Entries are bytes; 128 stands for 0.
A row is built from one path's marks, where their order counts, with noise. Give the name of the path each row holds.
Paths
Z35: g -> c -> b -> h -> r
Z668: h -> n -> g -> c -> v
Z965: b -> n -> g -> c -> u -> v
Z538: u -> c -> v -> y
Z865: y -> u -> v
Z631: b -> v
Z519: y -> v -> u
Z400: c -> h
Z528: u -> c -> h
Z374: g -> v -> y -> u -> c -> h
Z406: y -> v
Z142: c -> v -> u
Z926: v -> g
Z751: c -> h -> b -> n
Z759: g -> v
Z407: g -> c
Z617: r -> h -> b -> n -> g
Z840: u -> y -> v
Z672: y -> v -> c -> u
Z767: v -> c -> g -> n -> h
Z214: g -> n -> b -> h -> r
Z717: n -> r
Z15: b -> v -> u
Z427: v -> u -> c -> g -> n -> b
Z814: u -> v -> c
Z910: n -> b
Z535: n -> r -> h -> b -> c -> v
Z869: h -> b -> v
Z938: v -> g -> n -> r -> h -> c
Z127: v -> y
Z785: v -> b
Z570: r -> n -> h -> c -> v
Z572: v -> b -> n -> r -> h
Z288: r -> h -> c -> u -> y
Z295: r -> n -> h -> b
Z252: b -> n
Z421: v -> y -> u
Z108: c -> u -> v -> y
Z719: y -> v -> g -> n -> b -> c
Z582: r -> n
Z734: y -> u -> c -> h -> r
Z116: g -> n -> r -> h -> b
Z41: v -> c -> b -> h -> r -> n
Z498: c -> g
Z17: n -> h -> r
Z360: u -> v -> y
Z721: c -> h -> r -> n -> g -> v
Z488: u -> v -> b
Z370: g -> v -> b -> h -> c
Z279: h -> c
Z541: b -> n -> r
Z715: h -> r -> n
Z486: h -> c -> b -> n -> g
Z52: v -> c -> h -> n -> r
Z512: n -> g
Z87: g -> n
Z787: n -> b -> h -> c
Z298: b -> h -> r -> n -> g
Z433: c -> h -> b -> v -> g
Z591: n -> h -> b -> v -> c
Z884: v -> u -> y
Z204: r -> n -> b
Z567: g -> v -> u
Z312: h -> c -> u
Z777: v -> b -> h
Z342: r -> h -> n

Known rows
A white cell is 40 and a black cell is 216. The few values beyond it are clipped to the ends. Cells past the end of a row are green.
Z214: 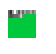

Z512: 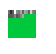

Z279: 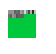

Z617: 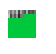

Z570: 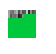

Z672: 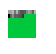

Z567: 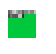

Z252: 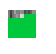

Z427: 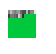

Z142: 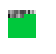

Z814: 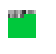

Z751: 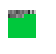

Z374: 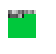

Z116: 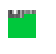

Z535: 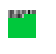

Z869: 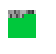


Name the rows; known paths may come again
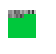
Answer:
Z312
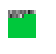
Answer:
Z572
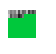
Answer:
Z342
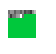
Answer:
Z631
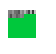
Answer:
Z486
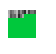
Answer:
Z204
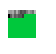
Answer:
Z672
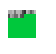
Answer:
Z360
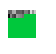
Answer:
Z498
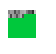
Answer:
Z869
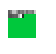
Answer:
Z370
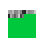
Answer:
Z538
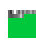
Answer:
Z214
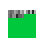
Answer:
Z668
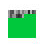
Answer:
Z17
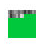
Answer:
Z541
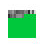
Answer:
Z433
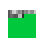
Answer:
Z567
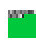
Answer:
Z777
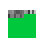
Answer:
Z400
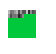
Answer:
Z570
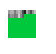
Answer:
Z488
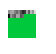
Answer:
Z108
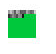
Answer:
Z421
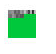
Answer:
Z279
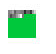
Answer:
Z15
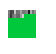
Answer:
Z787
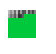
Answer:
Z288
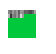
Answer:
Z298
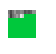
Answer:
Z252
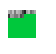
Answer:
Z840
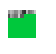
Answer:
Z814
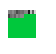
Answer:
Z751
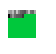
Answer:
Z519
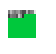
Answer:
Z427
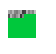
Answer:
Z528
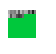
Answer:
Z715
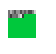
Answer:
Z785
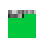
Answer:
Z374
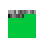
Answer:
Z406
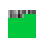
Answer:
Z295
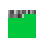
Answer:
Z717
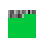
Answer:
Z535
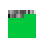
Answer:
Z142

